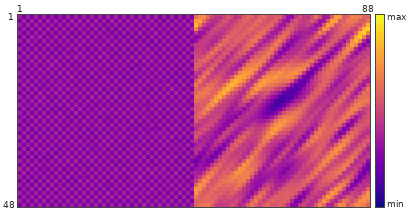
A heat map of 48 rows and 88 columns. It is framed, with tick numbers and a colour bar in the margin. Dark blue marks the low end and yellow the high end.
The table splits into one row of 2 panels. Panel 1,1: low, checkered. Panel 1,2: middling, slanting up to the right, strong in contrast.
